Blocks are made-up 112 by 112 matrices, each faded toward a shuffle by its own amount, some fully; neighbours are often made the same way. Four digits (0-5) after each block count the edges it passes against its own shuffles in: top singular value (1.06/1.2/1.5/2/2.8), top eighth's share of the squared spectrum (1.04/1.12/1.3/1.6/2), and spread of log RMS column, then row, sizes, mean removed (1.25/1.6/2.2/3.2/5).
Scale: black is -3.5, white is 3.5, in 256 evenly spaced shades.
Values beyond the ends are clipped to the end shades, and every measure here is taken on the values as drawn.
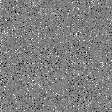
3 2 1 1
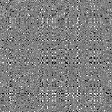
5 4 3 3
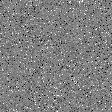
1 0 0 0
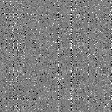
5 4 3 2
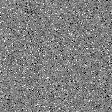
2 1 0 0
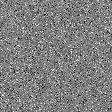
0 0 0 0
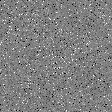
0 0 0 0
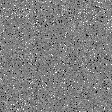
1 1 1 1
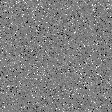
0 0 0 0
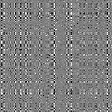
5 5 4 4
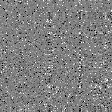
4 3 2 1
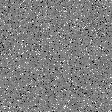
2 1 0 0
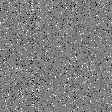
3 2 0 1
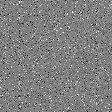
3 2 1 0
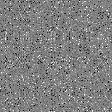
4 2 1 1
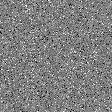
2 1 0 0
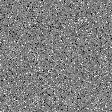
2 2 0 0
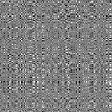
5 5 4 4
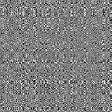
5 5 4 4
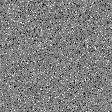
2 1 0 0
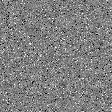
3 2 0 0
